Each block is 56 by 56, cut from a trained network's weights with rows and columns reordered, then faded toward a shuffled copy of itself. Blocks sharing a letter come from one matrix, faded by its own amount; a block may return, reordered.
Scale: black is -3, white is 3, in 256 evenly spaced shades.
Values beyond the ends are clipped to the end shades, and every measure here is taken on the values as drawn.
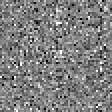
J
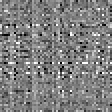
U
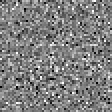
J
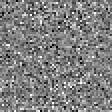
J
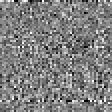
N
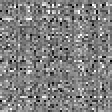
U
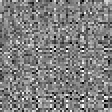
N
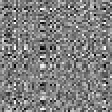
N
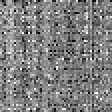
U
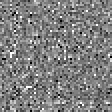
J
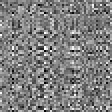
N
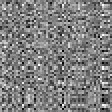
N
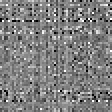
U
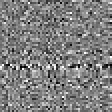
N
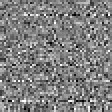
N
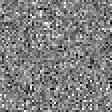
J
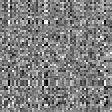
N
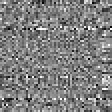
N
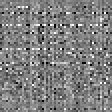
U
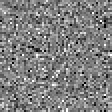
J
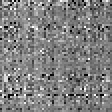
U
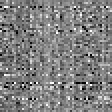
U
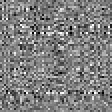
N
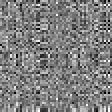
N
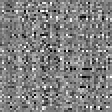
U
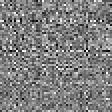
N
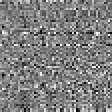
N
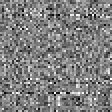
N
